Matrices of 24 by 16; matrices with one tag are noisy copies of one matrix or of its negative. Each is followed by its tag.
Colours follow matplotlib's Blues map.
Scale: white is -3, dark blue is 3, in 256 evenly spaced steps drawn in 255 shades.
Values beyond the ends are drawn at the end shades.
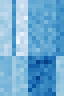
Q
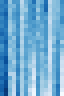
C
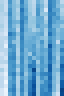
C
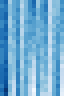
C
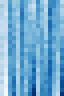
C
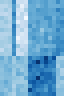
Q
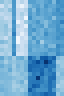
Q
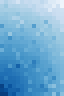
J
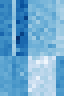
Q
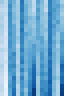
C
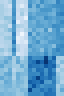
Q
